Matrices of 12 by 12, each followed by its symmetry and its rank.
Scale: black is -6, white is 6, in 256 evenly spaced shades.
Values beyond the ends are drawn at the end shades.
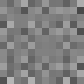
antisymmetric, rank two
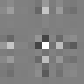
symmetric, rank one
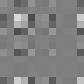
symmetric, rank one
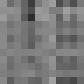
neither, rank two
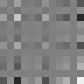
symmetric, rank one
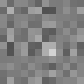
symmetric, rank two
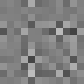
antisymmetric, rank two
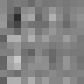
neither, rank two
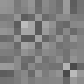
symmetric, rank two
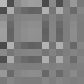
symmetric, rank one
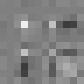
symmetric, rank two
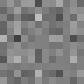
antisymmetric, rank two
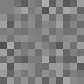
antisymmetric, rank two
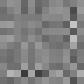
antisymmetric, rank two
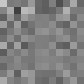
neither, rank two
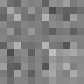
symmetric, rank two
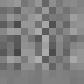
neither, rank two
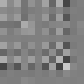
symmetric, rank two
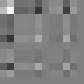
symmetric, rank one
